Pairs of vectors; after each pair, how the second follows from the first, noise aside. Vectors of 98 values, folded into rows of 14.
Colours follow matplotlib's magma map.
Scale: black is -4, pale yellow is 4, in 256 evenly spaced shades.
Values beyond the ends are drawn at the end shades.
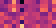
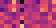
copied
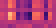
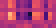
copied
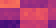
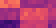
copied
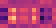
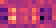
copied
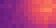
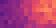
copied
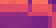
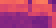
copied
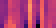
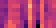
copied
